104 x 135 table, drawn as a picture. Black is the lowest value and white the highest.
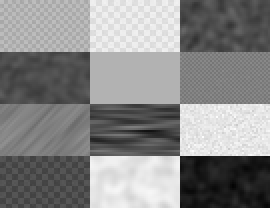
It is made of 4 by 3 panels. Panel 1,1: high, checkered, faint in contrast. Panel 1,2: very high, checkered, faint in contrast. Panel 1,3: low, blotchy, faint in contrast. Panel 2,1: low, blotchy, faint in contrast. Panel 2,2: high, flat. Panel 2,3: middling, checkered, faint in contrast. Panel 3,1: middling, slanting up to the right, faint in contrast. Panel 3,2: low, streaked across. Panel 3,3: very high, fine-grained, faint in contrast. Panel 4,1: low, checkered, faint in contrast. Panel 4,2: very high, blotchy, faint in contrast. Panel 4,3: very low, blotchy, faint in contrast.
